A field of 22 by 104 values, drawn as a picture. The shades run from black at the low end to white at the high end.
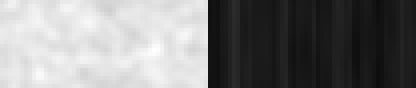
It is made of 1 by 2 panels. Panel 1,1: very high, blotchy, faint in contrast. Panel 1,2: very low, streaked downward, faint in contrast.
